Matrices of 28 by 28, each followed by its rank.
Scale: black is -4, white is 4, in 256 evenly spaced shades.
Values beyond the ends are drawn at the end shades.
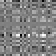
two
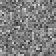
full rank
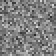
full rank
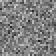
full rank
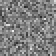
full rank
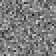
full rank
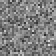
full rank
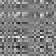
two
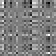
two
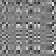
two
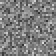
full rank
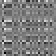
two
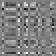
two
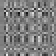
two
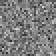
full rank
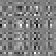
two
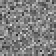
full rank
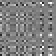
two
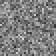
full rank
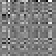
two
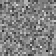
full rank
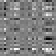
two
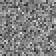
full rank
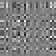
two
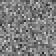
full rank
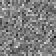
full rank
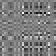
two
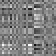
two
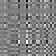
two
